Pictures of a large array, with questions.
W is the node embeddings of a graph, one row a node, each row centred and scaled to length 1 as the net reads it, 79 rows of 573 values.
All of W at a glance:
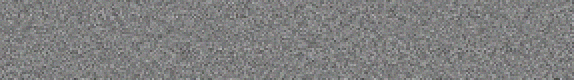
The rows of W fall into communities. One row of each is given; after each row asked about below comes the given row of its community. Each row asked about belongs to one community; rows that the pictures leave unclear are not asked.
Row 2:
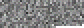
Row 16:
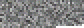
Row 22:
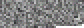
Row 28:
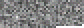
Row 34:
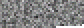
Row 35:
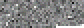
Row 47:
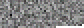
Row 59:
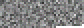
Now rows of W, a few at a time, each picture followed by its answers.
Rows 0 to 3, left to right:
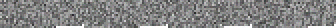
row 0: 35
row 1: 22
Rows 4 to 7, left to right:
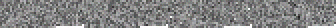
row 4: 28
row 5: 34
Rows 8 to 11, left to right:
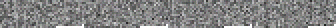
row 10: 28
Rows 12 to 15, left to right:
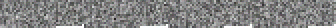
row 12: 28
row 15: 47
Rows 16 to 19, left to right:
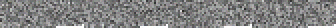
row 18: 16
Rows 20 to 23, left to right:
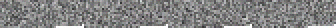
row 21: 22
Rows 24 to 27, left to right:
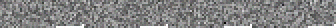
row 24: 59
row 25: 22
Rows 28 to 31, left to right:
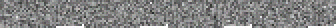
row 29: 47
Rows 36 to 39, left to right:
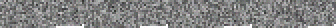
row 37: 34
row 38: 2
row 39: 59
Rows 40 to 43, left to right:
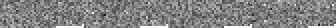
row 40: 28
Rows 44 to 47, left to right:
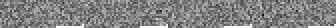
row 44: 47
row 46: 2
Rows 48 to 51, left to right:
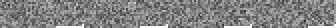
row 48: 16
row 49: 59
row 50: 59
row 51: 59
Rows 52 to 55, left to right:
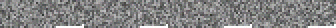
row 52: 22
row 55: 16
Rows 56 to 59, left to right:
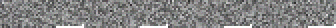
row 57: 16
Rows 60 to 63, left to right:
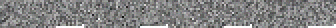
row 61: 35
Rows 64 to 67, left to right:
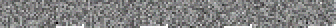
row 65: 28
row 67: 16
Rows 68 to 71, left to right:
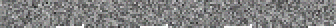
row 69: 22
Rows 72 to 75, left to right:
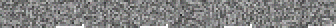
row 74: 35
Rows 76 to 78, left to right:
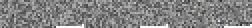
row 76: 35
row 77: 47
